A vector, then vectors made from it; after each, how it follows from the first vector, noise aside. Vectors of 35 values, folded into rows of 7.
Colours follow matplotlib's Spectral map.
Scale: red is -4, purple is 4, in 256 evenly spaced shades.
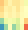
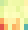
negated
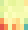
negated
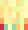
sign-scrambled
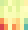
negated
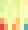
negated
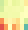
negated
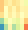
copied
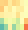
copied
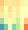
copied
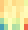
copied
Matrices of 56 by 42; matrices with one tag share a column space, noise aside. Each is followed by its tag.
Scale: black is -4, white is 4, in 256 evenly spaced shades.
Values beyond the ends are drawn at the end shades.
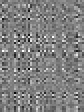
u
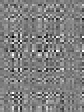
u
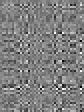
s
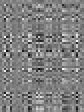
u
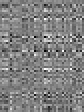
u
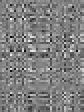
u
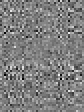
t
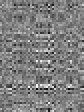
s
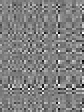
s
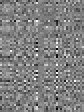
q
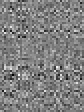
t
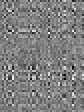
t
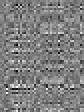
s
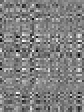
u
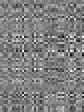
u
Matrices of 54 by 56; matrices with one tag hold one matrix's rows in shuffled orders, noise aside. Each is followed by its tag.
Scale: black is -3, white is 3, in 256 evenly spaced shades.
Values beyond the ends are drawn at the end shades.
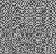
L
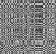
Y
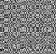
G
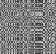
Y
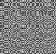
G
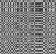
Y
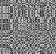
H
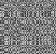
G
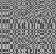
H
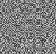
L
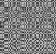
G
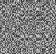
L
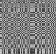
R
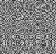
L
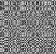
G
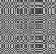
Y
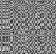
H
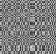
R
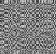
G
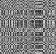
Y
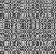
G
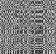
Y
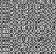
H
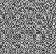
L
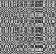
Y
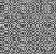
G
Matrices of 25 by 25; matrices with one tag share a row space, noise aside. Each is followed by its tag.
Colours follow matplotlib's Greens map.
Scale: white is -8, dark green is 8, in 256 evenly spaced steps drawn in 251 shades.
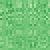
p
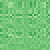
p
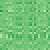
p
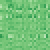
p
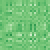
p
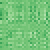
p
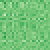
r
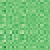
r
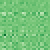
r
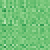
r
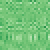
p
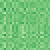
r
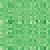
p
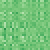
r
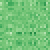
p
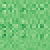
r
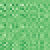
r
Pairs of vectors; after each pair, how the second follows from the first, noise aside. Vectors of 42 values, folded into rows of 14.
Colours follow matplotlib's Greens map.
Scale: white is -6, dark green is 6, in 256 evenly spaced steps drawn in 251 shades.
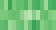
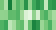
scaled up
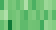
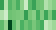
scaled up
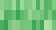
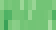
partly zeroed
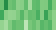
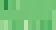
partly zeroed
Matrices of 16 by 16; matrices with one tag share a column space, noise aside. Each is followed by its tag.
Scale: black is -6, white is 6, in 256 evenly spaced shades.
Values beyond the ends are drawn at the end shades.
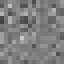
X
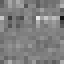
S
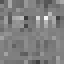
S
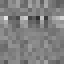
S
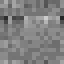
S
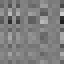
X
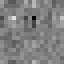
S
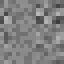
X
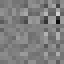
X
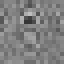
X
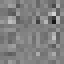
X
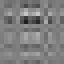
X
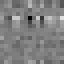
S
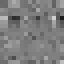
S
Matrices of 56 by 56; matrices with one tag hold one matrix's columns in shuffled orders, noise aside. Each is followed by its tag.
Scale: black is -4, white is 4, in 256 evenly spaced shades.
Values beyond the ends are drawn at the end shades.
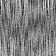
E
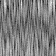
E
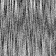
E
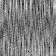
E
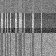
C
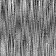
E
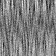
E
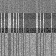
C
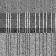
C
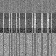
C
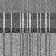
C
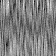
E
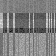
C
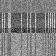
C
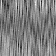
E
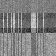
C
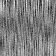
E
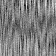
E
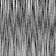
E
